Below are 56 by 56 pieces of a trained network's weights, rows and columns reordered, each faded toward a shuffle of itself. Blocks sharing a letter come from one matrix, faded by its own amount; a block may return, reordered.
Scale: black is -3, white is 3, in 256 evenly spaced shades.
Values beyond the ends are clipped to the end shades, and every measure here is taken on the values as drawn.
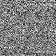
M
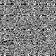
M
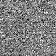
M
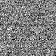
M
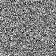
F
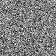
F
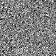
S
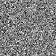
S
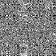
M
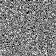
S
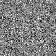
S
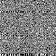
M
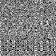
M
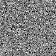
S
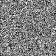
F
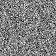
F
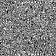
S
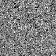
S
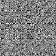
M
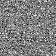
S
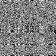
M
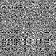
M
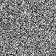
F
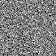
S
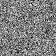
F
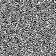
F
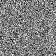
F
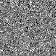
S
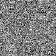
S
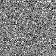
S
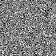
S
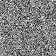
F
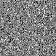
S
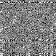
M
